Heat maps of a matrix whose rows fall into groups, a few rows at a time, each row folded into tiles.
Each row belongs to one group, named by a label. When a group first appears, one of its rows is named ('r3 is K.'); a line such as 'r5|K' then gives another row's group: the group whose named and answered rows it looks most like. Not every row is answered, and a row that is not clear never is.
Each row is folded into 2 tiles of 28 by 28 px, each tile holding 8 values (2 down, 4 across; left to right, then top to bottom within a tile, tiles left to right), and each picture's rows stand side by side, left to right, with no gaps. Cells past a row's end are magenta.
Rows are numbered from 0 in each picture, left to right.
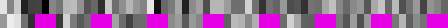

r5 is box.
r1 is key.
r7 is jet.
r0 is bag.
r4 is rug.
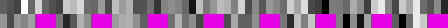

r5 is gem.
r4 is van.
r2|bag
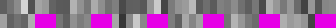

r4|box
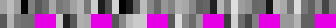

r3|key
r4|key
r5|bag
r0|van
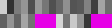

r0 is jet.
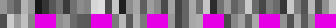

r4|rug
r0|rug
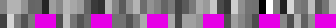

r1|key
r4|box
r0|key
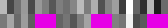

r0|jet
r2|bag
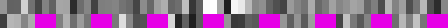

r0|rug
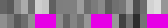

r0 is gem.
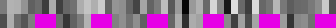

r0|key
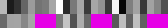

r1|jet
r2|jet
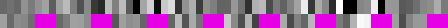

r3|jet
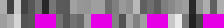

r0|bag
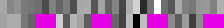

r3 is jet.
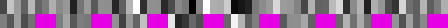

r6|jet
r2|gem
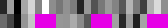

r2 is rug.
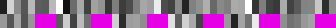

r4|gem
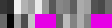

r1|rug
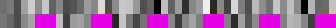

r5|van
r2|key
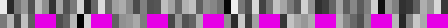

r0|jet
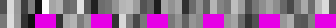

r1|rug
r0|box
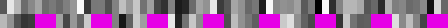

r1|gem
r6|key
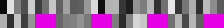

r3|jet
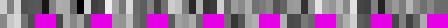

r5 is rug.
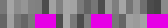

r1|key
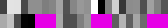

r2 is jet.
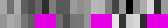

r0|bag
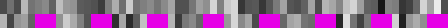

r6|key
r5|box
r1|bag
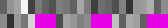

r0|gem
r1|rug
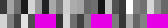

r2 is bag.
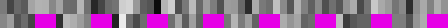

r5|bag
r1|rug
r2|key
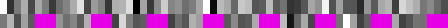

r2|van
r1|gem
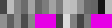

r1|key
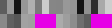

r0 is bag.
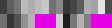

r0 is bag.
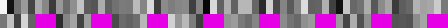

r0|jet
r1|rug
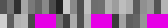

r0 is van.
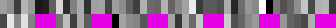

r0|rug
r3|gem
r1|jet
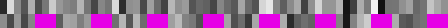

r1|rug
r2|jet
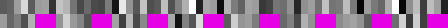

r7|jet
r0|gem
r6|van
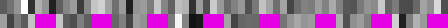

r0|gem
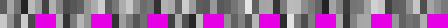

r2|key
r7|gem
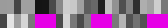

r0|rug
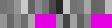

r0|gem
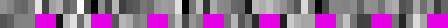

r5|rug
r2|box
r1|rug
